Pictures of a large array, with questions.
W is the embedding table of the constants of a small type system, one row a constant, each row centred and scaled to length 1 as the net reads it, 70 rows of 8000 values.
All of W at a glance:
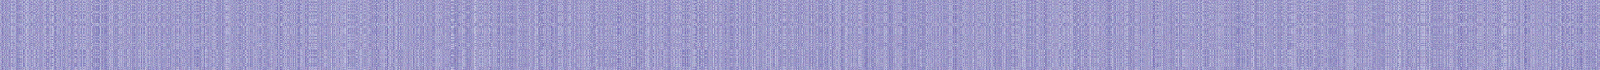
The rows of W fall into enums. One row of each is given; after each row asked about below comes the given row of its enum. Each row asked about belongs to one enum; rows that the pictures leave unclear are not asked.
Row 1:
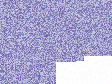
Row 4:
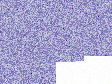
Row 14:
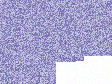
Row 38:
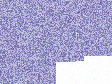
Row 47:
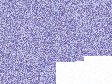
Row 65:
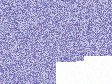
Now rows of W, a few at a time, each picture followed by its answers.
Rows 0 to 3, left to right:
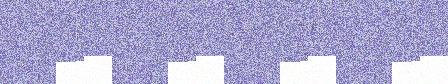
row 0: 38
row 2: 65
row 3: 38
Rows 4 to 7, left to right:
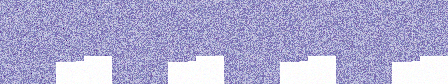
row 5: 1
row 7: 38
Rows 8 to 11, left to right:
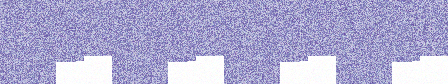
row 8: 1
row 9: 14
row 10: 38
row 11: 65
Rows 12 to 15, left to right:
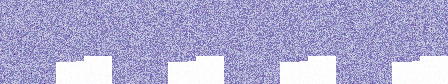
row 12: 4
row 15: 65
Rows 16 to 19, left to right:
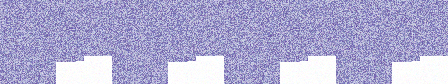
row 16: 1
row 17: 14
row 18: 1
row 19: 38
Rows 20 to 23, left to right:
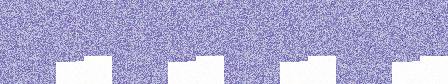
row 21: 14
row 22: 14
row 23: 4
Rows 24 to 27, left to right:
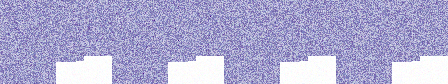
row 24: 65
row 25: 4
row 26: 38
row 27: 38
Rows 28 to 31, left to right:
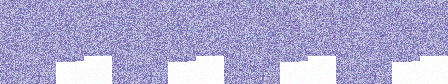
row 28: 14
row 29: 14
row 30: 47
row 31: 1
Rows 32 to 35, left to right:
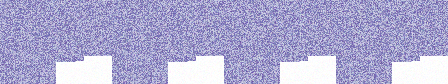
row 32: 14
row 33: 14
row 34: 38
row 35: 38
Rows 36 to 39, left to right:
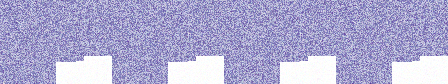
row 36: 65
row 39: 65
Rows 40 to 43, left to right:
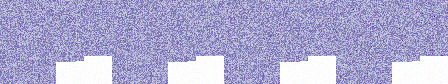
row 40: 38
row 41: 14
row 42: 1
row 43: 4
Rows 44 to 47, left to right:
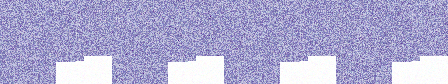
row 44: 38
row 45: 4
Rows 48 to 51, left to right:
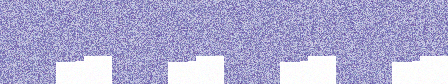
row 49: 1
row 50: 65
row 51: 65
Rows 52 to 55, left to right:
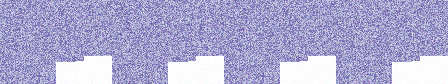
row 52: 14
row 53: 65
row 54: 14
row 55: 38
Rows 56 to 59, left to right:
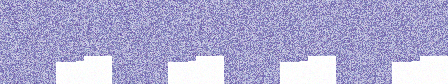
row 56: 65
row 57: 65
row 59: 14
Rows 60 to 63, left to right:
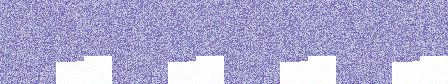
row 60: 47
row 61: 14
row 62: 14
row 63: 65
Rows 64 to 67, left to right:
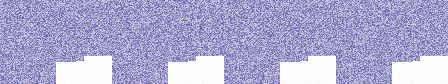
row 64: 1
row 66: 1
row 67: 38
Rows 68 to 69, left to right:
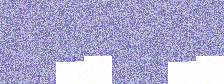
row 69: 38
